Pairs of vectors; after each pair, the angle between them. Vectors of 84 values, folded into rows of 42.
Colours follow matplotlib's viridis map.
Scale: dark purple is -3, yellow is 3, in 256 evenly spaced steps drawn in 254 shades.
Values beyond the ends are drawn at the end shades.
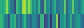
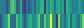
nearly opposite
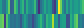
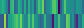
nearly opposite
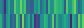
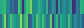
partly opposed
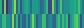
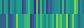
orthogonal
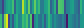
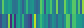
partly opposed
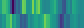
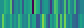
orthogonal
